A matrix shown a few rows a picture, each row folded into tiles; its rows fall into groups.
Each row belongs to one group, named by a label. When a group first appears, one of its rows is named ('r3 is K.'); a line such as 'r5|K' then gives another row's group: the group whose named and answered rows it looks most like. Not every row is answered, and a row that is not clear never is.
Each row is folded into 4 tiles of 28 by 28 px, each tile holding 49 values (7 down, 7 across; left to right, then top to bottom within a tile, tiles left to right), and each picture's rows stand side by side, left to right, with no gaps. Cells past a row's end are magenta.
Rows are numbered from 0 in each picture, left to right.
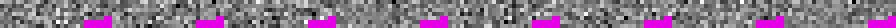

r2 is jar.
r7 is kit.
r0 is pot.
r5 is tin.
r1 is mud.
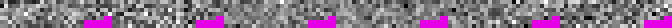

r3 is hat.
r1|pot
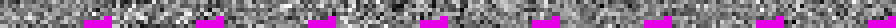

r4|mud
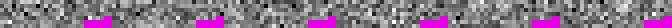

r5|mud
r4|mud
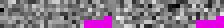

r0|kit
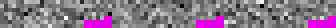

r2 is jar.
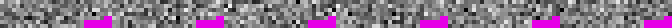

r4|kit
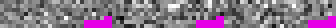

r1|mud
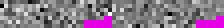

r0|tin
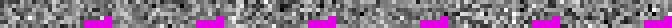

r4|pot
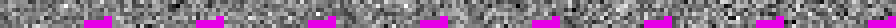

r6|pot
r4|hat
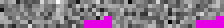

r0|kit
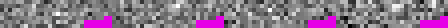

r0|pot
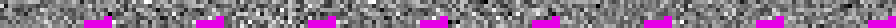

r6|jar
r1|jar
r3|jar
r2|pot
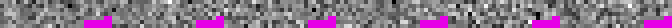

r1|kit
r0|hat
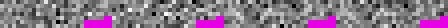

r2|hat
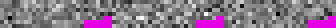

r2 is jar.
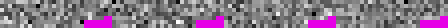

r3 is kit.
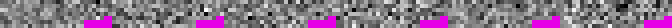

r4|hat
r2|tin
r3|pot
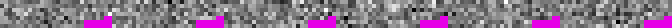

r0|tin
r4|kit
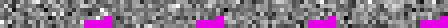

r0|jar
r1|mud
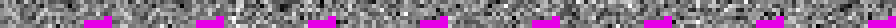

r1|hat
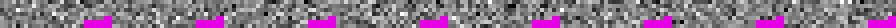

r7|kit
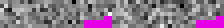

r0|tin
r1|hat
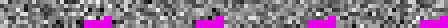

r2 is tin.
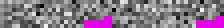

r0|pot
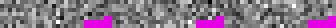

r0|pot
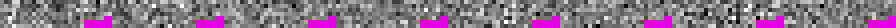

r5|mud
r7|jar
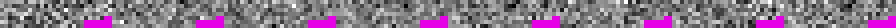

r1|jar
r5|kit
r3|hat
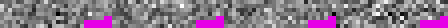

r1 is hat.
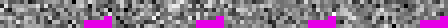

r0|tin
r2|tin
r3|hat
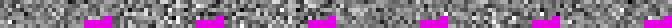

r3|tin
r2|pot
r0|jar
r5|jar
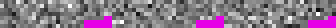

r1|jar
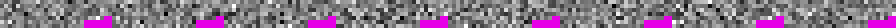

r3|tin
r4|pot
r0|jar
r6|jar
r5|pot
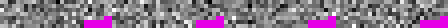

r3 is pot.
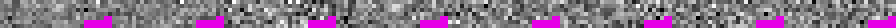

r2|kit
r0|mud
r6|tin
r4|jar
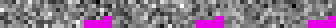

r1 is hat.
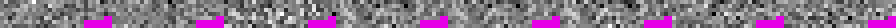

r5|hat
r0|mud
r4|hat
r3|hat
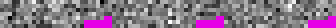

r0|mud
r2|mud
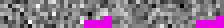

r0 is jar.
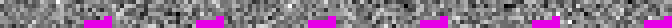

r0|kit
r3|hat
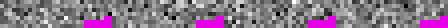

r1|pot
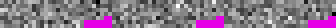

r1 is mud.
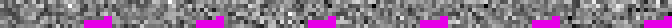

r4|jar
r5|mud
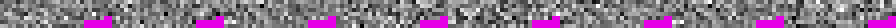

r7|mud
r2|jar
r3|pot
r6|jar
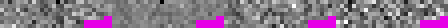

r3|jar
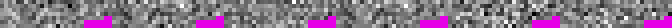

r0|hat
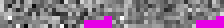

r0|pot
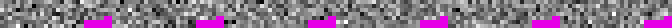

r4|tin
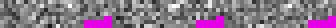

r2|mud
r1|mud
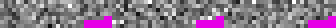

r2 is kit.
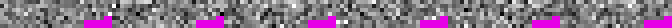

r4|pot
